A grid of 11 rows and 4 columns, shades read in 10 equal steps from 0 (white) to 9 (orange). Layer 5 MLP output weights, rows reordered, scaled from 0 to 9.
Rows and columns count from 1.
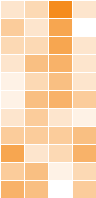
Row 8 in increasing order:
4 4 4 5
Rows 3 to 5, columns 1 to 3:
3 3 7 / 2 5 6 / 1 3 5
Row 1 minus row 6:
1 -2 3 -2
